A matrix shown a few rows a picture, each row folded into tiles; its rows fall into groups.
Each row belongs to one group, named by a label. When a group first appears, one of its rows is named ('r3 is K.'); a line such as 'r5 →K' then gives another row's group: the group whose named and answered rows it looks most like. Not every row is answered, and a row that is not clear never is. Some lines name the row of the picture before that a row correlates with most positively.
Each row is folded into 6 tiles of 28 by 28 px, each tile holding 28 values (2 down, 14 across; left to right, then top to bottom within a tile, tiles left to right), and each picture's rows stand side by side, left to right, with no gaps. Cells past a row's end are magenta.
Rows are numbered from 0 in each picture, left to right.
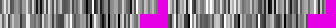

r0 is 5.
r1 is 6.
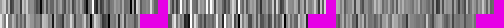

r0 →5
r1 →6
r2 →6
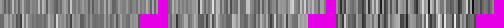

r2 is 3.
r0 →6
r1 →5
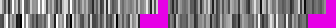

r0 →6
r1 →3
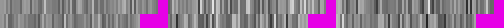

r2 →5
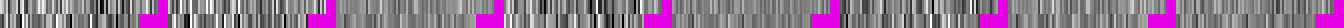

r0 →6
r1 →6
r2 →5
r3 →5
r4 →6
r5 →3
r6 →5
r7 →6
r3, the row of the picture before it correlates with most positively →2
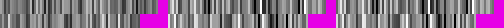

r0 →3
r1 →5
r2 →5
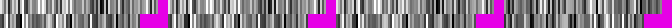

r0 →6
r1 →6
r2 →6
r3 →3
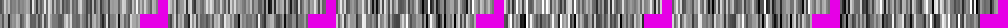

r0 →5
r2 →5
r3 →6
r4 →5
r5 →3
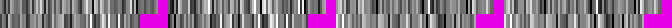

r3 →5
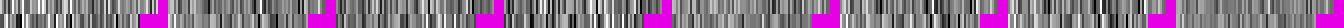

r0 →6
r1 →5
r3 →3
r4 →6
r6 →5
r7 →5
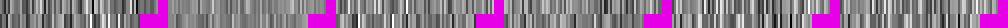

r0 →3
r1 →5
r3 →6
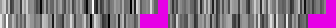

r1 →3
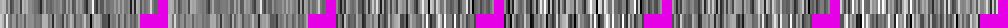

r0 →5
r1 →5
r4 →3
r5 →6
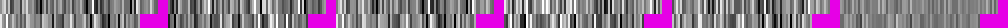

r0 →5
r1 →3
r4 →5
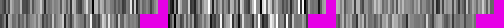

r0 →3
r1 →3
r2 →6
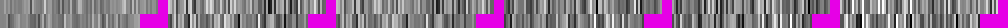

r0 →5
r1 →6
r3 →3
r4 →3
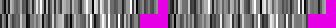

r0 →3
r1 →3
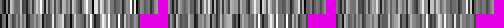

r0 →3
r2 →3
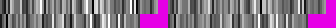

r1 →3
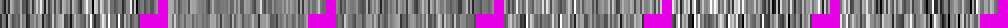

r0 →3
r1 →5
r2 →3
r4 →6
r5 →5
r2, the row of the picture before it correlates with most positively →1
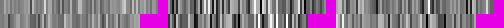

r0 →5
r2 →5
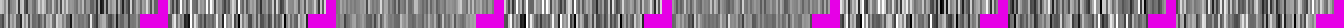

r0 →6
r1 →6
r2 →5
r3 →6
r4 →6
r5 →6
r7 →5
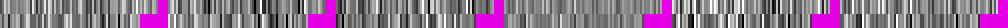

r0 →5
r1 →5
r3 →6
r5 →6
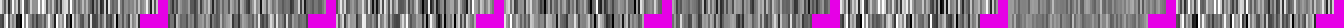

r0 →6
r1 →3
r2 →5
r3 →5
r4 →3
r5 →6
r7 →6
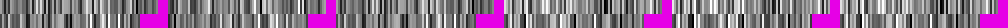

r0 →3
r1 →3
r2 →3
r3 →6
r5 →6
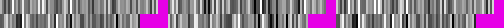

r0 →6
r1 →5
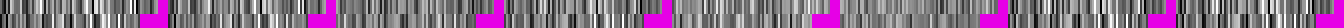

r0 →3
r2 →3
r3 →3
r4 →5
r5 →6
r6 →3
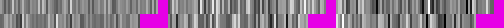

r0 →6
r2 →5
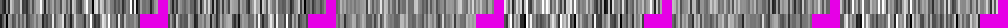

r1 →3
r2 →5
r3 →6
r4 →6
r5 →6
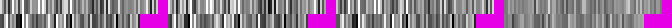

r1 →6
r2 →6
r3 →5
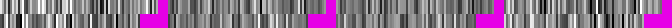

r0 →6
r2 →3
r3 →5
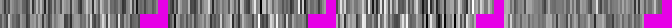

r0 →3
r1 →3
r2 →5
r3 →5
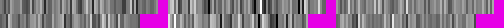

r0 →3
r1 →5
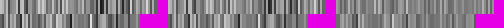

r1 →6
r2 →6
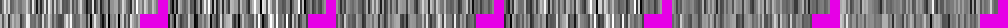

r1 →3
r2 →3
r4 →3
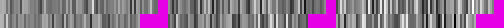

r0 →5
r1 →3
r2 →5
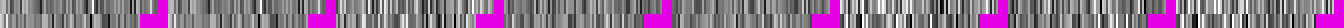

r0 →5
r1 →5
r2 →5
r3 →3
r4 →3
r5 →6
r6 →3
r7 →6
